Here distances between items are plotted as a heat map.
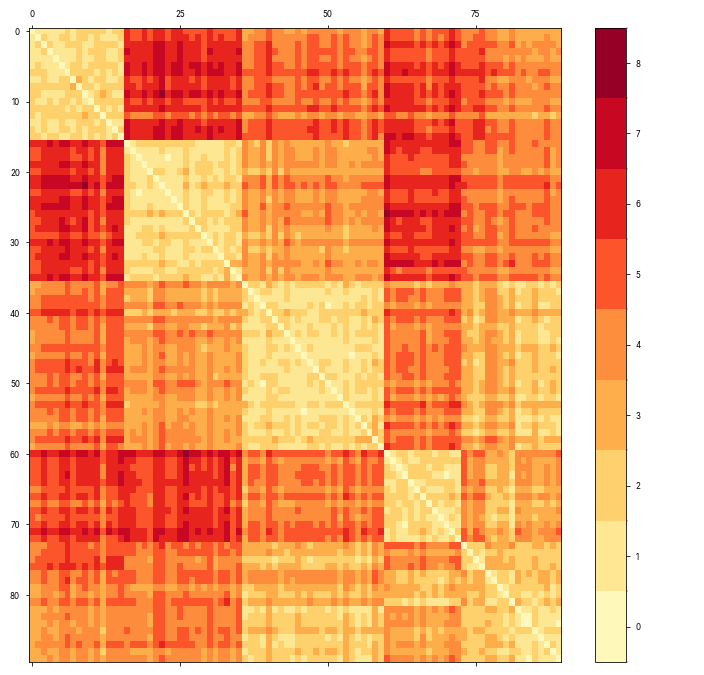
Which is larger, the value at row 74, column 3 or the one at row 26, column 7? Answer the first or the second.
the second
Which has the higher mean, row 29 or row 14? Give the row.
14
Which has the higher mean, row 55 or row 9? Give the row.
9
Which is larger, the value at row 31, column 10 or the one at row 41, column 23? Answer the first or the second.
the first
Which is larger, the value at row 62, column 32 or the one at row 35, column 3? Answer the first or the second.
the second
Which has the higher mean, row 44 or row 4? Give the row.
4
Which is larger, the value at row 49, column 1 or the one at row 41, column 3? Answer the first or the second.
the second
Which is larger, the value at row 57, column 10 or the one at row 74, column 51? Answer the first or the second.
the first
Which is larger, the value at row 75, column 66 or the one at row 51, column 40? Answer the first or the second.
the first
